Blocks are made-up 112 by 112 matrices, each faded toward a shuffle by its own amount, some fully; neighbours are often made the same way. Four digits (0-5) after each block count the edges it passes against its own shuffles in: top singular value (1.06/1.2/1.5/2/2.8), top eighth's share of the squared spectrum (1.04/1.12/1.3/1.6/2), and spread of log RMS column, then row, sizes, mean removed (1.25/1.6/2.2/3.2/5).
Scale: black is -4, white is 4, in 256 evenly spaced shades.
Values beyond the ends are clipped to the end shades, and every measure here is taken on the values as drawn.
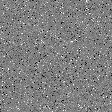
0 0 0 0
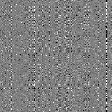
5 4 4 2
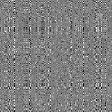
5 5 4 3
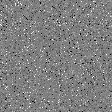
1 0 1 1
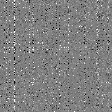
3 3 3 2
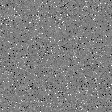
2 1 0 1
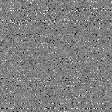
4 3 2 3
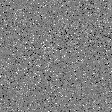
1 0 0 0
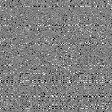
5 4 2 3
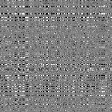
5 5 3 4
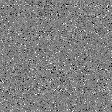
3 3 0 2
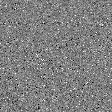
1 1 0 2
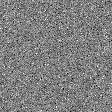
0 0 0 0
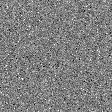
0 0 0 0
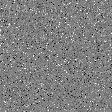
2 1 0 0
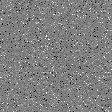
2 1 0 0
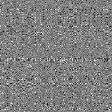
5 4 3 3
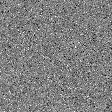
0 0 0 0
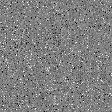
3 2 0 1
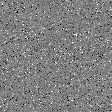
0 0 0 0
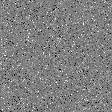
2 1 0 0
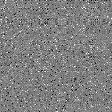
4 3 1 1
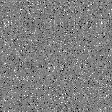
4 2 1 1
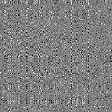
5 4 3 2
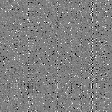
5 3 2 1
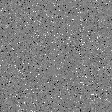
2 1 0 0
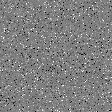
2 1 0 0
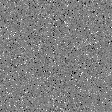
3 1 0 0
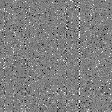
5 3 2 1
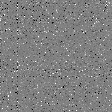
3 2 1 1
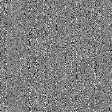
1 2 4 0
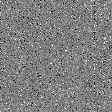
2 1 1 0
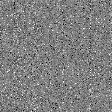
1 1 2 0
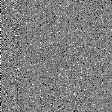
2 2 3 0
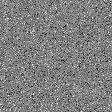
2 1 0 0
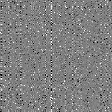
5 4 3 2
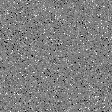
3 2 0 0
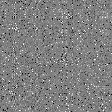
4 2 1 1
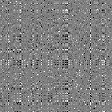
5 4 3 3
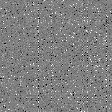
4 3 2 1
